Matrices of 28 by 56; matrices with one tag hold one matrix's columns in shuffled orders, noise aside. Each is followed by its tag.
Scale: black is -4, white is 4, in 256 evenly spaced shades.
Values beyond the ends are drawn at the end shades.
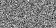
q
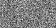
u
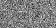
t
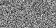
q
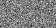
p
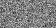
p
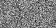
u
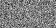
t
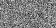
t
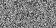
t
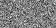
q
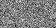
p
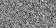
q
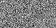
p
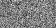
t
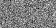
u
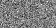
t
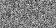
t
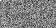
t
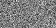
q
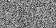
u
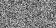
t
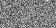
q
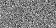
q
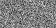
q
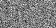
u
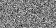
p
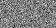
p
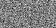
u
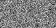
p
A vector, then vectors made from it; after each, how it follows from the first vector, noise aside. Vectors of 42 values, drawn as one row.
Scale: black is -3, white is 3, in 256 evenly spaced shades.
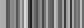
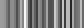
copied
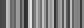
negated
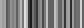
copied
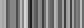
copied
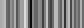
copied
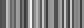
negated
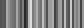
negated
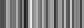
negated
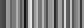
negated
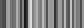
negated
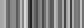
copied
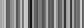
copied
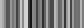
copied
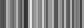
negated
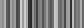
copied
